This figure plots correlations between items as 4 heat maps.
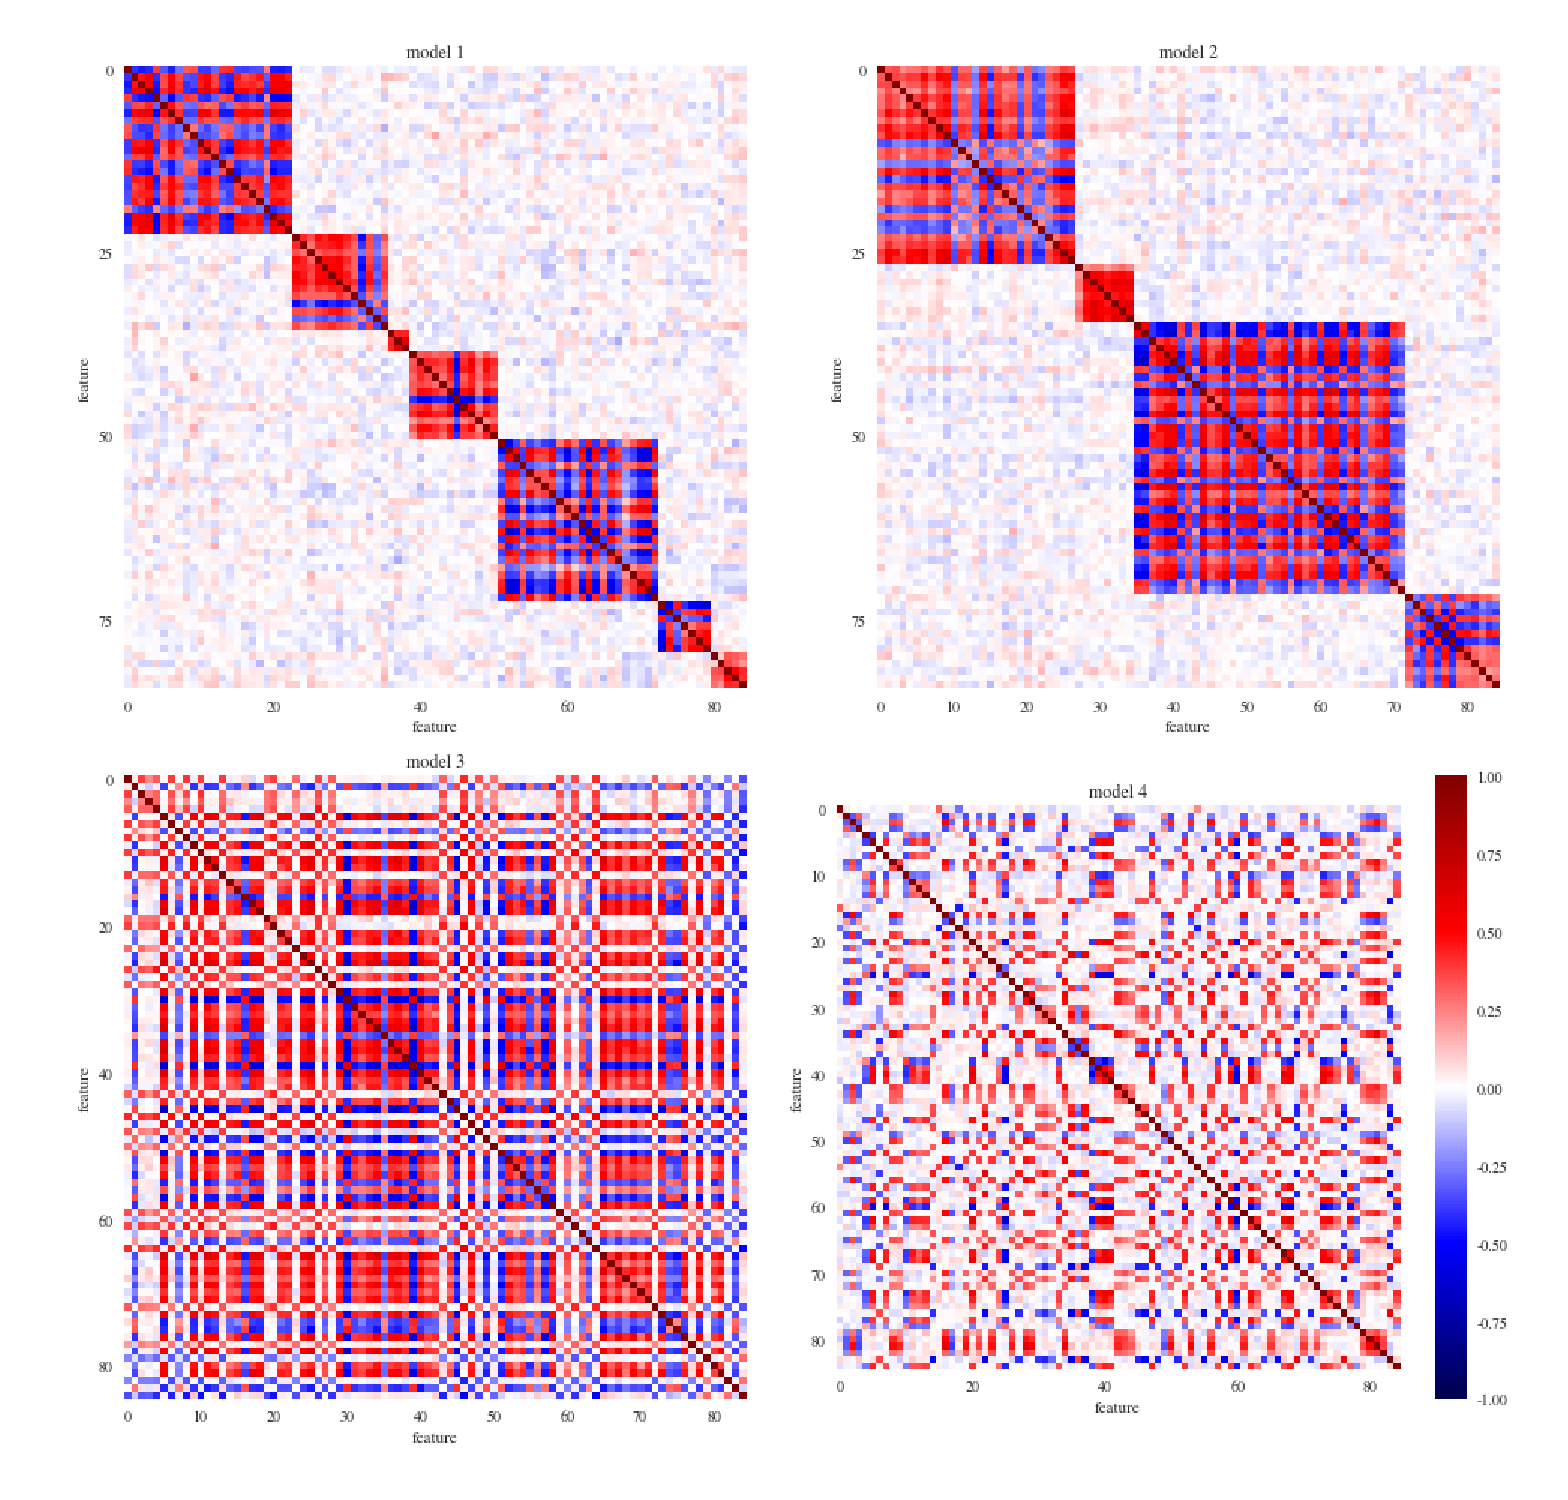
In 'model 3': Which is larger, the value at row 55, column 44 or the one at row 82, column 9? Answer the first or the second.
the second
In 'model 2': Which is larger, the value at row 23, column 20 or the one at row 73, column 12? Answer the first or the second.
the first
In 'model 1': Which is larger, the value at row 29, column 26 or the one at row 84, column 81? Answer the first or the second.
the first
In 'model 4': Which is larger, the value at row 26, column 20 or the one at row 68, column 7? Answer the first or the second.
the second
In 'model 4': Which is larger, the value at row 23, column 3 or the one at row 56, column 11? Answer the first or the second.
the second
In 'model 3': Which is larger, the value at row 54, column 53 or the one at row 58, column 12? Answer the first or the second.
the second
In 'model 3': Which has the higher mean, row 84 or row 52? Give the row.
52
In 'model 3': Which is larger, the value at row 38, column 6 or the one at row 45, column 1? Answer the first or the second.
the second
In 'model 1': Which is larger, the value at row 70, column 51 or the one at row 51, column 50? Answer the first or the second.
the first
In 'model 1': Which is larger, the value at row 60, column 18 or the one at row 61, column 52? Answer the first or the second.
the first
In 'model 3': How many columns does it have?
85
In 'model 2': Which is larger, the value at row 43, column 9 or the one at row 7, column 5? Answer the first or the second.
the second
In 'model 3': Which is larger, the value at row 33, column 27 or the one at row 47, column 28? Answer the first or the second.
the first
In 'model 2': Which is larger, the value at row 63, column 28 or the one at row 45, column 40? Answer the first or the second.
the second
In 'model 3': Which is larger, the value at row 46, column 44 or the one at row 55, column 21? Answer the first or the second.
the first
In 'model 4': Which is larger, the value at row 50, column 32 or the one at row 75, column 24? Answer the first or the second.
the second
